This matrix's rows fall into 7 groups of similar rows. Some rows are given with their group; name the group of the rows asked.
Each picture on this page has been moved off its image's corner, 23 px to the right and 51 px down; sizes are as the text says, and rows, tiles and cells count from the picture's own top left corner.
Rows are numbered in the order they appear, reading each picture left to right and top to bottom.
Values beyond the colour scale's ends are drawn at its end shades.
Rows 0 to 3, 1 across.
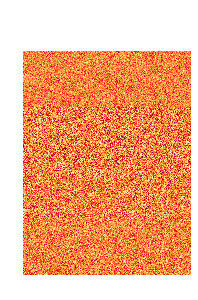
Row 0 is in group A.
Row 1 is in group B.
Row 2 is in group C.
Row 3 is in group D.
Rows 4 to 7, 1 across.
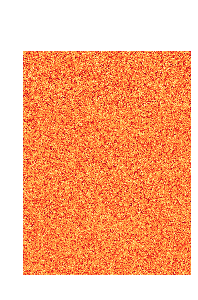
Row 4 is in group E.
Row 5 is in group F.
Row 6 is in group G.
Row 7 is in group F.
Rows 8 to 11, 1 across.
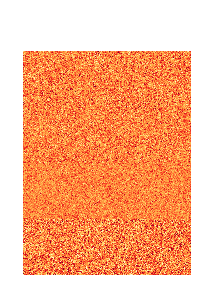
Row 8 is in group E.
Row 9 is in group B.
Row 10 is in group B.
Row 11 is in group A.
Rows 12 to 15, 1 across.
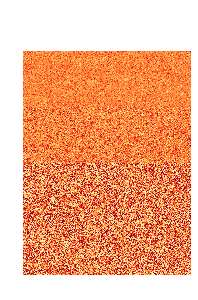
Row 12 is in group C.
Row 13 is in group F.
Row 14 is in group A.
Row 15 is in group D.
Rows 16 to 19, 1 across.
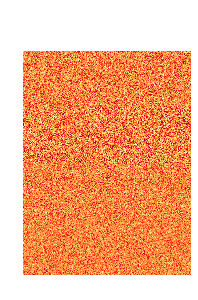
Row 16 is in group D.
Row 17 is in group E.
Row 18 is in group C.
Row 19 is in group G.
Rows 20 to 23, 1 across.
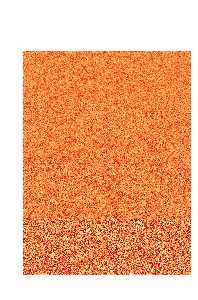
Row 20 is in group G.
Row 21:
A
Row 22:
B
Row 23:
A
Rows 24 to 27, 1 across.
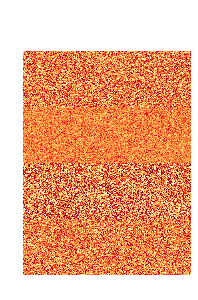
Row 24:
F
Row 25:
C
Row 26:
B
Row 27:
E
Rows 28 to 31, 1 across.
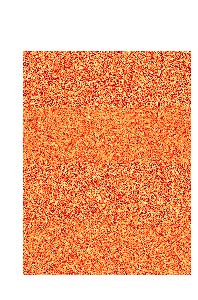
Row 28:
E
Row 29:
F
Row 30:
B
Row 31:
G
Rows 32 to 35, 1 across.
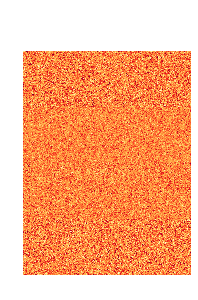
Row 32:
F
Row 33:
G
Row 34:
C
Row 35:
D
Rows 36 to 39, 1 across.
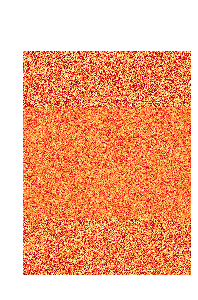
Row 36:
D
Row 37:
B
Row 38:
F
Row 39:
A
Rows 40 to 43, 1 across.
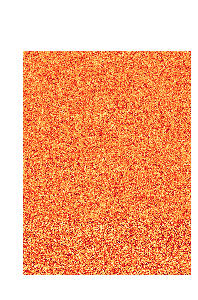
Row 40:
E
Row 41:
C
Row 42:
D
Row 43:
C
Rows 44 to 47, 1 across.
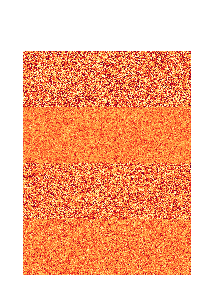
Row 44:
B
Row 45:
D
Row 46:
F
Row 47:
G
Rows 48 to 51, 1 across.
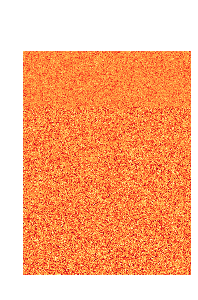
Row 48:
E
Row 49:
D
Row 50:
B
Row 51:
B
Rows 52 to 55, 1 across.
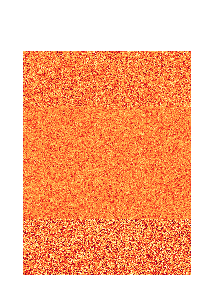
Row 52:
E
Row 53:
F
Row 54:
A
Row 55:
A
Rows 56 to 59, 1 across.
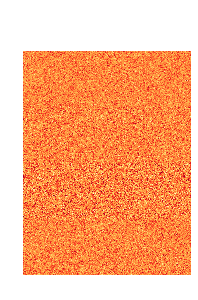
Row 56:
G
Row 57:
G
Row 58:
E
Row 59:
A
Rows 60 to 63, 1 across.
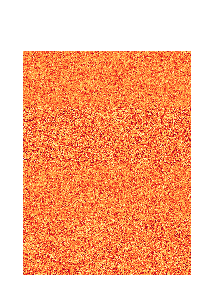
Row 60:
D
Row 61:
F
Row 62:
D
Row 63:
A
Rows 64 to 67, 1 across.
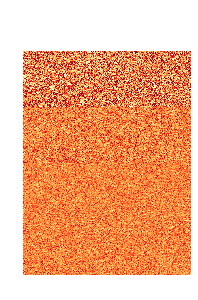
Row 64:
A
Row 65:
B
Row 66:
B
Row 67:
E
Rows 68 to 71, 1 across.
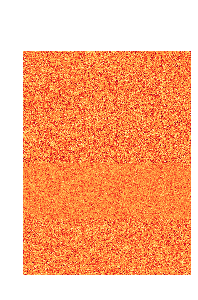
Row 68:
A
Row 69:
A
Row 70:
D
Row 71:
C
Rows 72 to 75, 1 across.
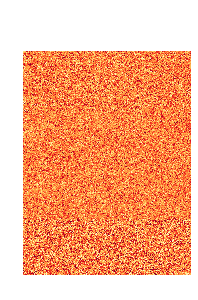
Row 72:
F
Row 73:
A
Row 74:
B
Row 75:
D
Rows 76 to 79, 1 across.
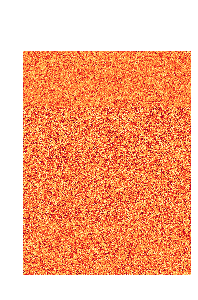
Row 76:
D
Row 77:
B
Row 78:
B
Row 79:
E
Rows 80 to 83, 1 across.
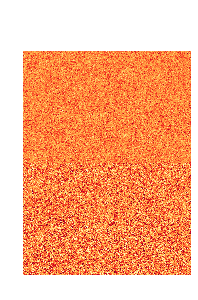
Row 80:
B
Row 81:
C
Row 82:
G
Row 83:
G
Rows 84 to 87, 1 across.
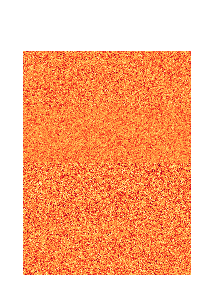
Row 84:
G
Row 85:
B
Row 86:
B
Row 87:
D
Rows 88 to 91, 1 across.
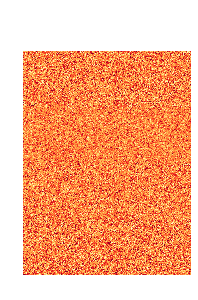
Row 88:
D
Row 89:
G
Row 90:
D
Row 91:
B
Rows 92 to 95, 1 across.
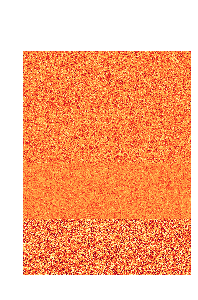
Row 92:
B
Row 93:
D
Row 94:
C
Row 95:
A
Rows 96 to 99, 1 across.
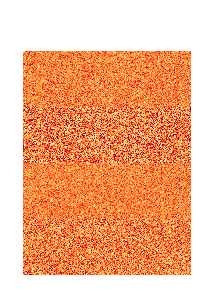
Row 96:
F
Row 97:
F
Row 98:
A
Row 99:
G
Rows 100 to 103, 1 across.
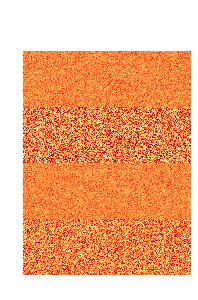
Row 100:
B
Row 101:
B
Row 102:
C
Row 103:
D
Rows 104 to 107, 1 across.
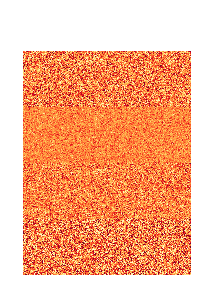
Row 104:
G
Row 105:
E
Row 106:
C
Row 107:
E
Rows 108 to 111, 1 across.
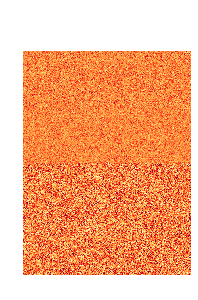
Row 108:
D
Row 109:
D
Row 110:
B
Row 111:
A
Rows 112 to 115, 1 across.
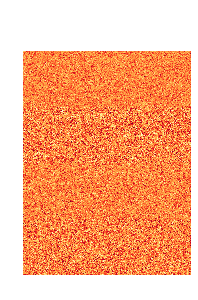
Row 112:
F
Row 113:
C
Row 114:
E
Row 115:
B
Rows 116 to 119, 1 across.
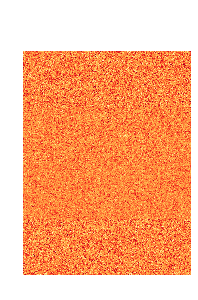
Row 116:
E
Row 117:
C
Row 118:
F
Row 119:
D
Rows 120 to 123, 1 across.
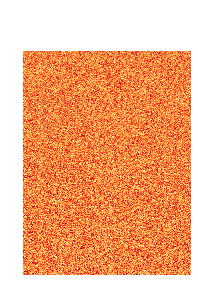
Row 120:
B
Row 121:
F
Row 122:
F
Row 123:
F
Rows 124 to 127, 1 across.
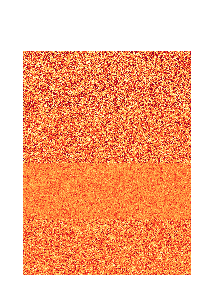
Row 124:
A
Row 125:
E
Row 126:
D
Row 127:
C
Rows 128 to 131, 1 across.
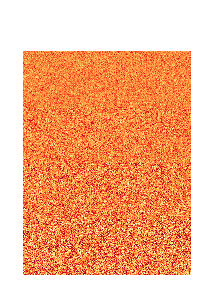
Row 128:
A
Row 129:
F
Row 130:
B
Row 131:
E
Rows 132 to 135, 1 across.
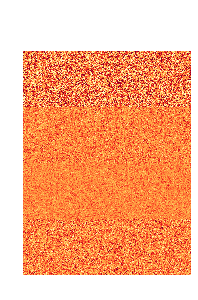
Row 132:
B
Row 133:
E
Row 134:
C
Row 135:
D
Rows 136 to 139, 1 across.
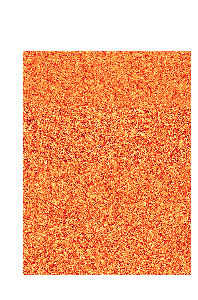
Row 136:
F
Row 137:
F
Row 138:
B
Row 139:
G
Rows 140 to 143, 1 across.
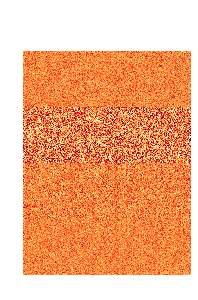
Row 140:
D
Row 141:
B
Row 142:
E
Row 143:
E
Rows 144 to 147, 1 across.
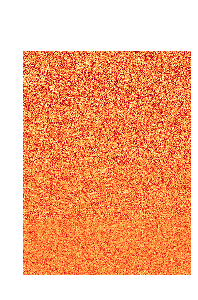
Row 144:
A
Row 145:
D
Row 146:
C
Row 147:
F
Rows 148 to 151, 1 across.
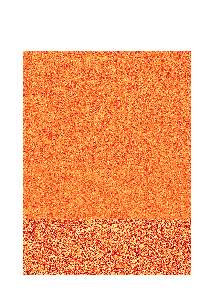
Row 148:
C
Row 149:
E
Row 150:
C
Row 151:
F
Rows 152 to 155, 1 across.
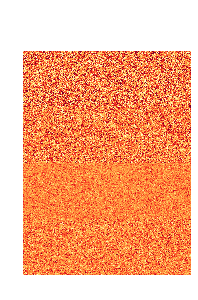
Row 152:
B
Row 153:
C
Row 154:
F
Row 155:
C
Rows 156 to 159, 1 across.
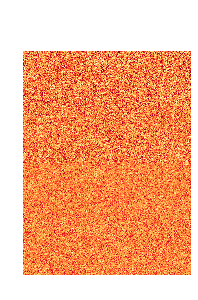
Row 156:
E
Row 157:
B
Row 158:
E
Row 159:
C
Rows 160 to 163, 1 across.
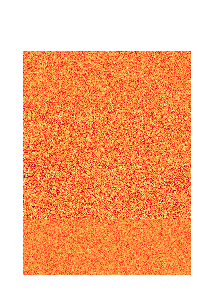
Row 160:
B
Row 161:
G
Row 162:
F
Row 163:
G
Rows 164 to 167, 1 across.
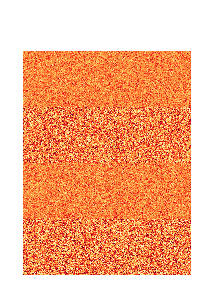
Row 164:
B
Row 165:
G
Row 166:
B
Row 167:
F
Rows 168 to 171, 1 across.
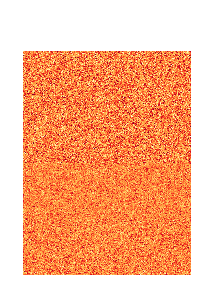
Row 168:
E
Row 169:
B
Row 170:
C
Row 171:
F
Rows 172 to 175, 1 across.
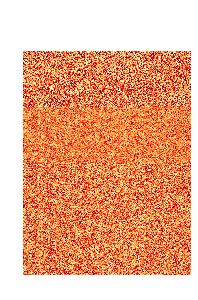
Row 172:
A
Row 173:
F
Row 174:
F
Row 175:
F
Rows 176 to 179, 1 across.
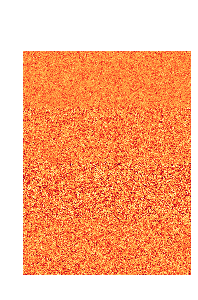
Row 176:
D
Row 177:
D
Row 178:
E
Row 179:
B
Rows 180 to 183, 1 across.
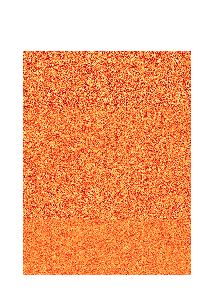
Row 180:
B
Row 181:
A
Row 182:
F
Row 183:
C
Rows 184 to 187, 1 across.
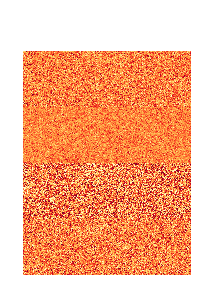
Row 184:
F
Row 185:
B
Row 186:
A
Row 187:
C
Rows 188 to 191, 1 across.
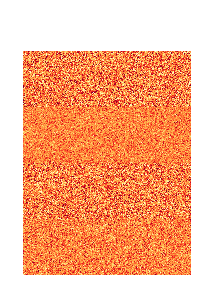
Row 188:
D
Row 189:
A
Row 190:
B
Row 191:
C
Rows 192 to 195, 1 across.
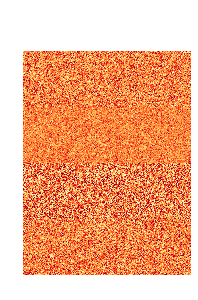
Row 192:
D
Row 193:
B
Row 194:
G
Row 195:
A
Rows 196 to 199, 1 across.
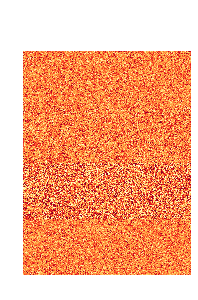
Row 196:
G
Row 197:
D
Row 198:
A
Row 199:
G
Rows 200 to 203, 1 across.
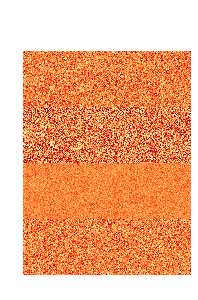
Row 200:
A
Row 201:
A
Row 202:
D
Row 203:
G
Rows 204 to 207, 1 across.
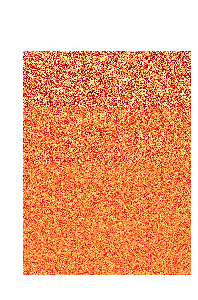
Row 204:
C
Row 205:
C
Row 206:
E
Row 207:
F
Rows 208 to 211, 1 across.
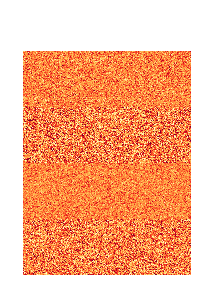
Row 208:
C
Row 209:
F
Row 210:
B
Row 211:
D
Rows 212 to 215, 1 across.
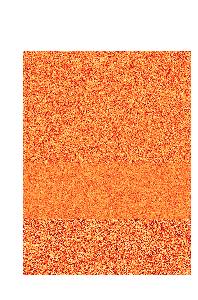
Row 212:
C
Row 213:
D
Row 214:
B
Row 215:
A
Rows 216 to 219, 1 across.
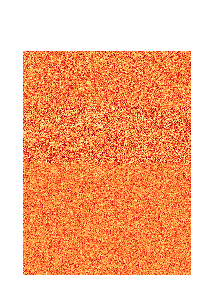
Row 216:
G
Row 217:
A
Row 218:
E
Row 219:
D
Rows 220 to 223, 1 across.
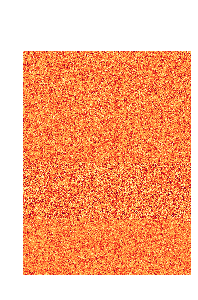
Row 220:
D
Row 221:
E
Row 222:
A
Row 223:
D
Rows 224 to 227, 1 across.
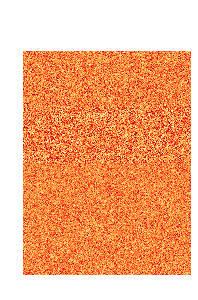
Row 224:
F
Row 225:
C
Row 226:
B
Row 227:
A
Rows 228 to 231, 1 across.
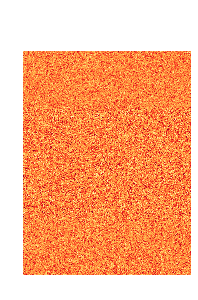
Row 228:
D
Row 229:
C
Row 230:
E
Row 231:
A
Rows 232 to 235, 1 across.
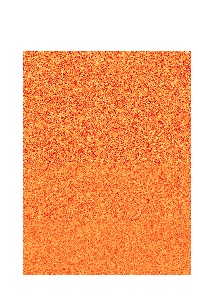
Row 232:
E
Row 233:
G
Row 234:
G
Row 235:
A
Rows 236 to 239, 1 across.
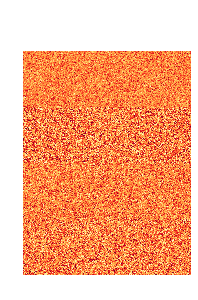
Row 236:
B
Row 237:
F
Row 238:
E
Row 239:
D
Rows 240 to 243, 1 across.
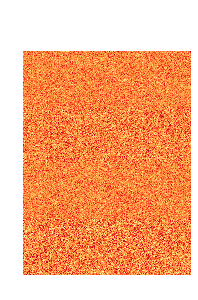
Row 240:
C
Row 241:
C
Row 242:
B
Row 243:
G
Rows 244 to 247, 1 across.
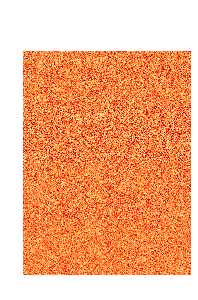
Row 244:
C
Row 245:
C
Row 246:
B
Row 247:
B
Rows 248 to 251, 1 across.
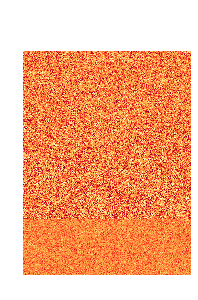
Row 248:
D
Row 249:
F
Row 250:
B
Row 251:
E
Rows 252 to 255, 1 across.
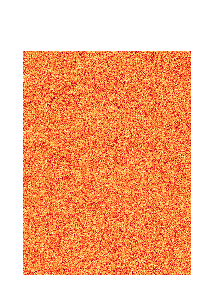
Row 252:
A
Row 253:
A
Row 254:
C
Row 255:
D
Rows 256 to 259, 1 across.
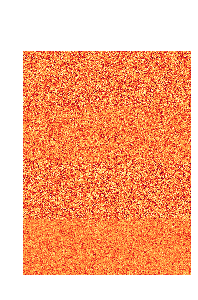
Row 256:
B
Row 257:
D
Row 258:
E
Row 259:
E
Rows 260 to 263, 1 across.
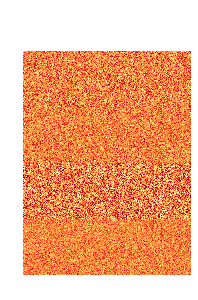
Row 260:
B
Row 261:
G
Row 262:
E
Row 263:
A
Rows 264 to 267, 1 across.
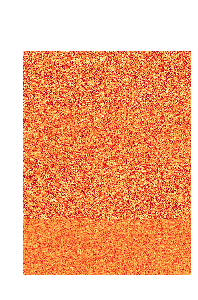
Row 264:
C
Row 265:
E
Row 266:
F
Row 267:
E
